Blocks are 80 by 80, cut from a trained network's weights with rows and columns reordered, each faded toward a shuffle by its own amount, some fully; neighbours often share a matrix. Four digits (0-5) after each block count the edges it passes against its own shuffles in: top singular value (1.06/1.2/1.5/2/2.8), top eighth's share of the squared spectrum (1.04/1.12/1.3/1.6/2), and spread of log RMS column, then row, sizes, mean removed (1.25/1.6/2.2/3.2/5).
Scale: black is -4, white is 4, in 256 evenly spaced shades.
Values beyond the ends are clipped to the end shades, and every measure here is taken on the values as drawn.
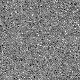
1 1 0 0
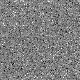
1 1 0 0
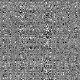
3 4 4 2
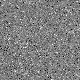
0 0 0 0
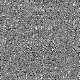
2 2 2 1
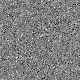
0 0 0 0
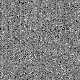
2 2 0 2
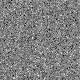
0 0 0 0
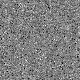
0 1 0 0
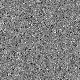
0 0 0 0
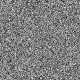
2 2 0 0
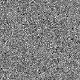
2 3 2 1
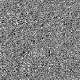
3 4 2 2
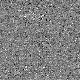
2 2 1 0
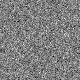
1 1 0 0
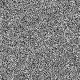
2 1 0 0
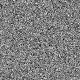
1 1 0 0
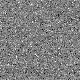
1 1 1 0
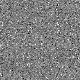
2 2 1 0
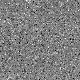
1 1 0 0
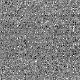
2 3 2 1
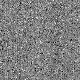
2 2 0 1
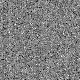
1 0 0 0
